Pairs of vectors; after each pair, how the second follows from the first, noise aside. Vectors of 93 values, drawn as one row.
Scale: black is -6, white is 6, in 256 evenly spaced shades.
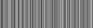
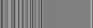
partly zeroed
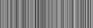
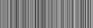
copied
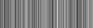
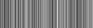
copied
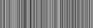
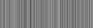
shrunk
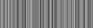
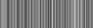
sign-scrambled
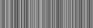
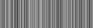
copied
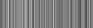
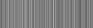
shrunk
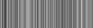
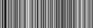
scaled up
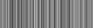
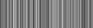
wrapped around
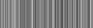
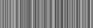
copied
